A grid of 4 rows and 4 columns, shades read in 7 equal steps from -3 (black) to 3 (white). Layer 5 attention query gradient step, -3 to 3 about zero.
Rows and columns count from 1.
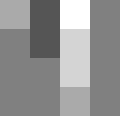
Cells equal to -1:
2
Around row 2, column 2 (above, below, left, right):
-1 0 0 2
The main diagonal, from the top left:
1 -1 2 0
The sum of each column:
1 -2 8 0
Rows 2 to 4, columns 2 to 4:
-1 2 0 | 0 2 0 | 0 1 0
